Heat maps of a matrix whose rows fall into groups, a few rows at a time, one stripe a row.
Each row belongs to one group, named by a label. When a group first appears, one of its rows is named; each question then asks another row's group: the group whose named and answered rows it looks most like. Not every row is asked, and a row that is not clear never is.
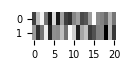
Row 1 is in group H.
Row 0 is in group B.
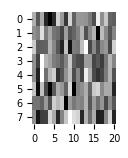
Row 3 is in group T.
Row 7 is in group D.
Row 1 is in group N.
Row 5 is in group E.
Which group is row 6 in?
H
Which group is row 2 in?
N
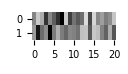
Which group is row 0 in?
N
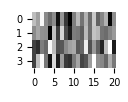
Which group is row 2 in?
D
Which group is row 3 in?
B
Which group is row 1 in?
B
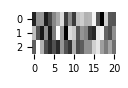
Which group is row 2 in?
B
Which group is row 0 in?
E
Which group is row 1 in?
H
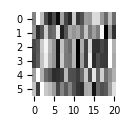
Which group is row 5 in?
T
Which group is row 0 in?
B
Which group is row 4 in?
N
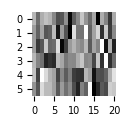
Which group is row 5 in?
T
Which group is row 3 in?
E
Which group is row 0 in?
N
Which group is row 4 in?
T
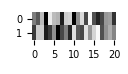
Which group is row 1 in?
B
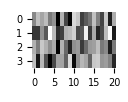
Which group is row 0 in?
B
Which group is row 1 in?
D
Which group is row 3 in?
E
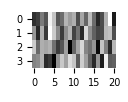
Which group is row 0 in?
D
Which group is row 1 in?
D
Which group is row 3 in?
E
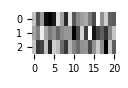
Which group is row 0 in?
E
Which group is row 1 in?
T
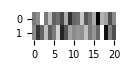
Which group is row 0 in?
N
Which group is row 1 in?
H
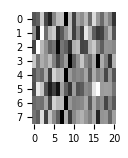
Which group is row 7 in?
N
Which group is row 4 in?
H
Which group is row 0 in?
E
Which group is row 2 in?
B
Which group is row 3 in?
N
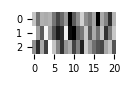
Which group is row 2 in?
D
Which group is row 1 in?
N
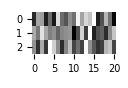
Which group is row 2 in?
D
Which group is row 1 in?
T
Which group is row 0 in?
E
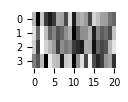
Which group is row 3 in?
D
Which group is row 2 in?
T
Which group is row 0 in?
E
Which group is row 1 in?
T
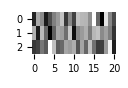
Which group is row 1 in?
E
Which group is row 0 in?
E
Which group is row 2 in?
D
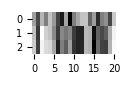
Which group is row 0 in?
N
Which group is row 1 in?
T
